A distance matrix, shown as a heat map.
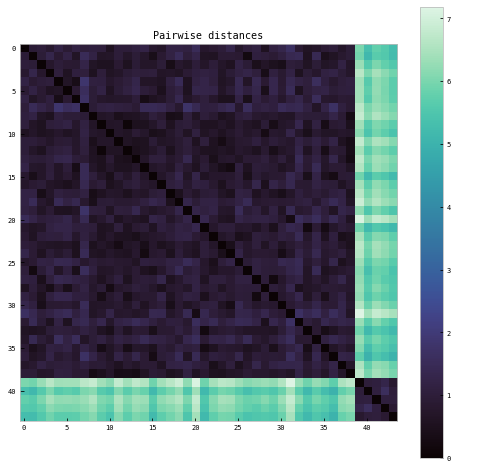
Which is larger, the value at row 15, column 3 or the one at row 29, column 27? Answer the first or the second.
the first
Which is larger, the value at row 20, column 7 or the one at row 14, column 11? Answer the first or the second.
the first
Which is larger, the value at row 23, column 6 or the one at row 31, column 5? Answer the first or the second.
the second
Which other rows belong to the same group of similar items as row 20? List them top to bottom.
0, 1, 2, 3, 4, 5, 6, 7, 8, 9, 10, 11, 12, 13, 14, 15, 16, 17, 18, 19, 21, 22, 23, 24, 25, 26, 27, 28, 29, 30, 31, 32, 33, 34, 35, 36, 37, 38
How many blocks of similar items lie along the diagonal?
2
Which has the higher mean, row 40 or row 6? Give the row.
40
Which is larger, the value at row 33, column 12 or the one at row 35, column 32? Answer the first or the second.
the second
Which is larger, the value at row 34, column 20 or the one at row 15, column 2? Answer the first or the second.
the first
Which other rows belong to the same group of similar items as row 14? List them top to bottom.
0, 1, 2, 3, 4, 5, 6, 7, 8, 9, 10, 11, 12, 13, 15, 16, 17, 18, 19, 20, 21, 22, 23, 24, 25, 26, 27, 28, 29, 30, 31, 32, 33, 34, 35, 36, 37, 38
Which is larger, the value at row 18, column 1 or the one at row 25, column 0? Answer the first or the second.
the first
